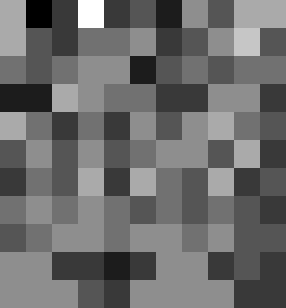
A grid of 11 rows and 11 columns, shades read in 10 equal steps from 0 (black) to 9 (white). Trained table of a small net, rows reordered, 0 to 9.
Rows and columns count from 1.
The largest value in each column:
6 5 6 9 5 6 5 5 6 7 6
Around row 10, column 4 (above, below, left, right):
5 3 2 1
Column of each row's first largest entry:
4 10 4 3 1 10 4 2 3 1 1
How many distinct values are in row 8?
4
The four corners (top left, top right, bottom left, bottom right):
6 6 5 2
